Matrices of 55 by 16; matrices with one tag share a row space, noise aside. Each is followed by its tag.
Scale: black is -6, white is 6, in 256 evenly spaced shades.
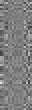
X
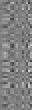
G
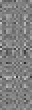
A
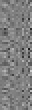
G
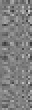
G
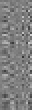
G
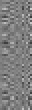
G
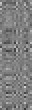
A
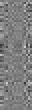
X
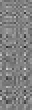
A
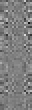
X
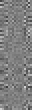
X
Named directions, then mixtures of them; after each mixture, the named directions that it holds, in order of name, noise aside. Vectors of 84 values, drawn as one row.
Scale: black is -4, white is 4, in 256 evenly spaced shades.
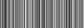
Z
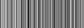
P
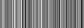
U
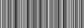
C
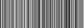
P, Z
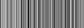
P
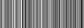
U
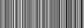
U, Z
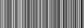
C, U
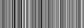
U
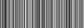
Z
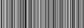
C, Z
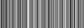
C, P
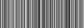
P, Z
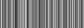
C, Z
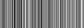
U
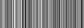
U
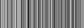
P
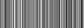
U, Z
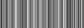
C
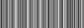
C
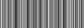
C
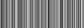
C, U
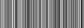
C, U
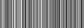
U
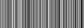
C, U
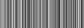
C, U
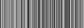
P, Z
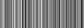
U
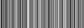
C, P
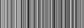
P
